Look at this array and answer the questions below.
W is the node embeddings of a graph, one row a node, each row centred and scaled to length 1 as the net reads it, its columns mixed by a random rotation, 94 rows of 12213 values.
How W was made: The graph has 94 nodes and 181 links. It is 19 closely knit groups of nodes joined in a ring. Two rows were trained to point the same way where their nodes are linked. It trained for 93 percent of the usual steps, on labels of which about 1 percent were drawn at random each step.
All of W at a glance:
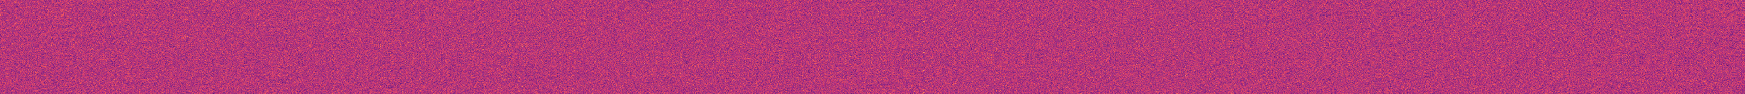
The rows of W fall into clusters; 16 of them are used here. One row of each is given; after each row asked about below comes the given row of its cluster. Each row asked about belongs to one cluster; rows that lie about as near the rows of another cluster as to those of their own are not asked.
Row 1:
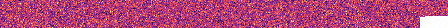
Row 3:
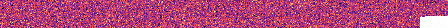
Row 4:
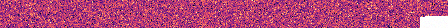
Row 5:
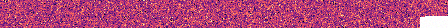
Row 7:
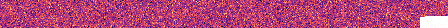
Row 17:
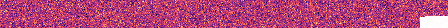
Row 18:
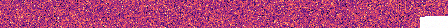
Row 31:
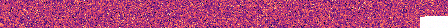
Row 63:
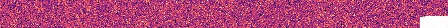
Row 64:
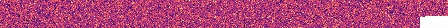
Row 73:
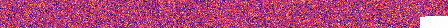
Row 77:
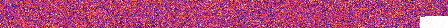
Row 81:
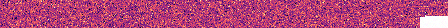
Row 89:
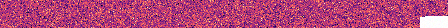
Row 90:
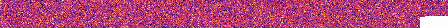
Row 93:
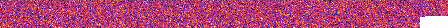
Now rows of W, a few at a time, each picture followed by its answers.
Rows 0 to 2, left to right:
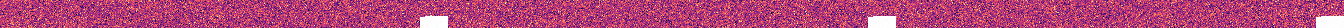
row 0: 18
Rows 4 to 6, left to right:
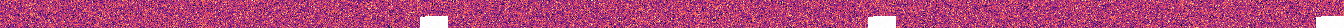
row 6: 64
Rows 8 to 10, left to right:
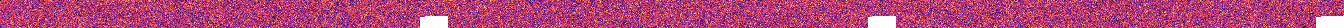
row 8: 18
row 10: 1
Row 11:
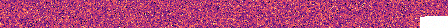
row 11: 31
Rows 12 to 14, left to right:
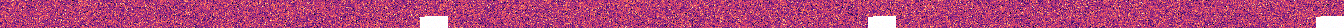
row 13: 64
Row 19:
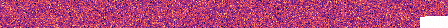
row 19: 7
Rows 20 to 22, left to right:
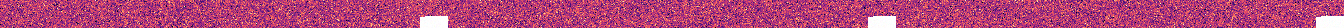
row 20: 73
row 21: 89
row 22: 18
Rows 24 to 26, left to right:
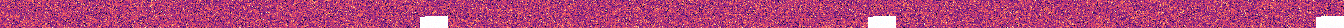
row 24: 1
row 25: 93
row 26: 4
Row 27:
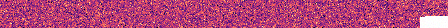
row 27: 17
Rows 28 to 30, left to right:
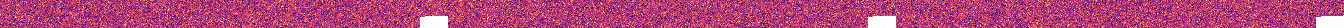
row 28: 5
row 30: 1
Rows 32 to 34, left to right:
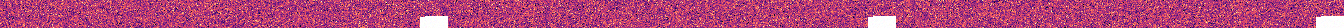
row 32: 77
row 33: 81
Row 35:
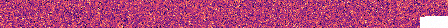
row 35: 17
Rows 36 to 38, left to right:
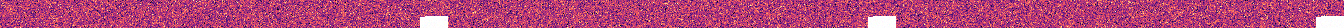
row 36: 7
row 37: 31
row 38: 4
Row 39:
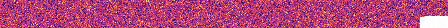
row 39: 63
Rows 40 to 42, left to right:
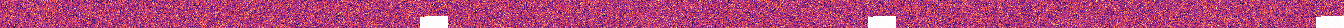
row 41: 77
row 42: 81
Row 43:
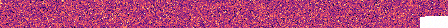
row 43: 90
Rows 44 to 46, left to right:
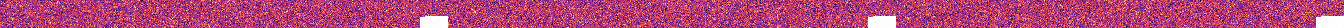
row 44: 4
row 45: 31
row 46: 4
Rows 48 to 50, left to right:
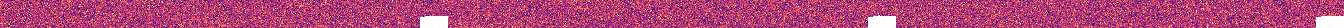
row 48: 90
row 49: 18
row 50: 17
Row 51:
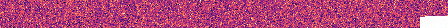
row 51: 81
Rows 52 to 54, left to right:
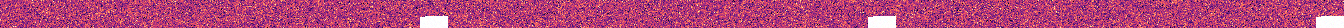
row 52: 89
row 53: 1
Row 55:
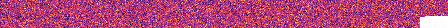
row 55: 93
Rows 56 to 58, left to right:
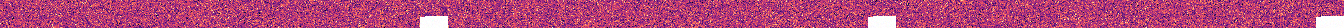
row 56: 77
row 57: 63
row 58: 3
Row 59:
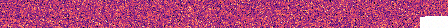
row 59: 93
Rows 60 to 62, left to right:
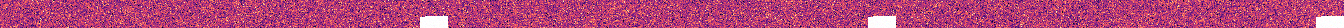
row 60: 89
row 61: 63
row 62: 73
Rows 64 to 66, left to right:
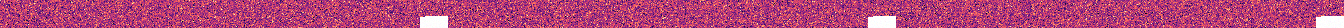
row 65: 3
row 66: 81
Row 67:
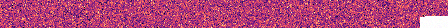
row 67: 17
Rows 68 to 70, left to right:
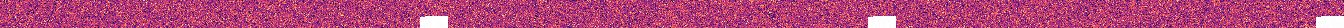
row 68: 5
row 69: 73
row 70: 89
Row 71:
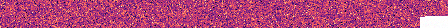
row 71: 7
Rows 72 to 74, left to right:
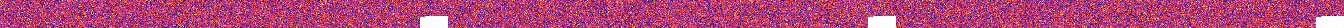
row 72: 90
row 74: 93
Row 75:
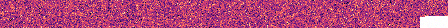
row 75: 81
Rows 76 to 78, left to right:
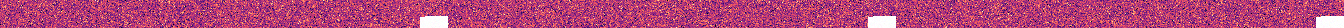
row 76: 73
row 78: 90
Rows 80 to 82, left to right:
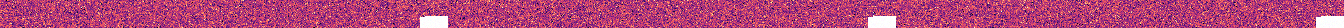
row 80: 17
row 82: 18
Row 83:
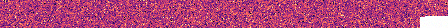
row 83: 5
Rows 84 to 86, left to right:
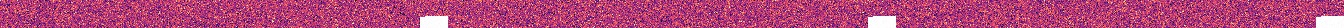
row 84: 64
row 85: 1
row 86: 4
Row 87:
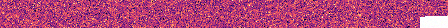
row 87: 1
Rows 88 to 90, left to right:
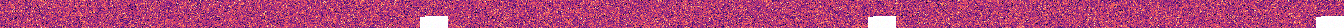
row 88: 81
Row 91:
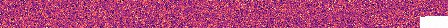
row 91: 77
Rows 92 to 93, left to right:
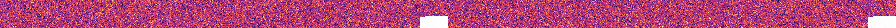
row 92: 89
